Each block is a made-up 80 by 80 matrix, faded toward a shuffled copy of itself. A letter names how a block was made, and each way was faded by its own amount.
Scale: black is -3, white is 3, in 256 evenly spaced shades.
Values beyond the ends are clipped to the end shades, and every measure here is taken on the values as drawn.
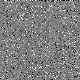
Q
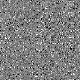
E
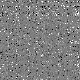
Q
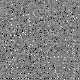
Q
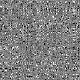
E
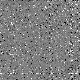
Q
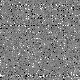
Q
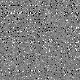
Q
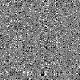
E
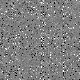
Q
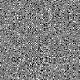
E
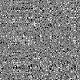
E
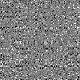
E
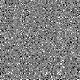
E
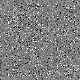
Q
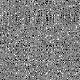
E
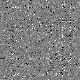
Q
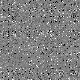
Q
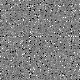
Q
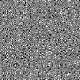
E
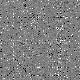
Q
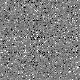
Q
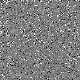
Q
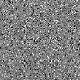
E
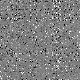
Q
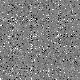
Q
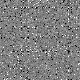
Q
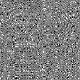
E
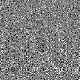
E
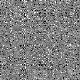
E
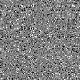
E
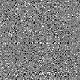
E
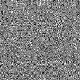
E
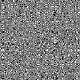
E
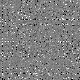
Q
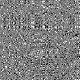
E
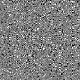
E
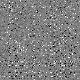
Q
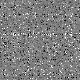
Q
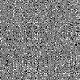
E
